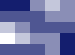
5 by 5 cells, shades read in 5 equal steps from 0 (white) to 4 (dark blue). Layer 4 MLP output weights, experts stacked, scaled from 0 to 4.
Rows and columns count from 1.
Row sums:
13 13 12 9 15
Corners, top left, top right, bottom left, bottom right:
4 2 3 4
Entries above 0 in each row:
5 5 5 4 5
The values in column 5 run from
2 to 4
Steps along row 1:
same down down up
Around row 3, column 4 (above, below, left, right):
2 2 3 3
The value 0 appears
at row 4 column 1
